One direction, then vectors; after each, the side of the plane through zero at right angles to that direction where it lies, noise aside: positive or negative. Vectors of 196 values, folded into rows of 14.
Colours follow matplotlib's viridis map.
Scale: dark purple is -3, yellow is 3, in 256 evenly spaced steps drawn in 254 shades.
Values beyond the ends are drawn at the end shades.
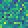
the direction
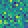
positive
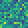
positive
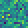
negative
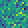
negative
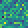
positive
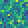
negative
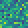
positive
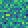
negative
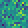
negative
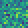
positive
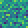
negative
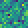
positive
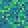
negative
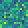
positive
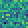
negative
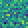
negative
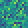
negative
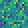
negative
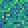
negative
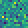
negative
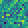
negative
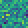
negative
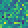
positive
